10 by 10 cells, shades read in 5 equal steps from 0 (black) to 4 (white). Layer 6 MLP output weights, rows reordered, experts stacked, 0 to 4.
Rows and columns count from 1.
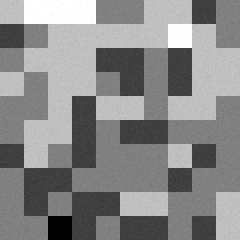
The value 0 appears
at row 10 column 3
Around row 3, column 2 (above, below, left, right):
2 2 2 3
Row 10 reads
2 2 0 1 2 1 1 2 1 3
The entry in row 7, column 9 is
1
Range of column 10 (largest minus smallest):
1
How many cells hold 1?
24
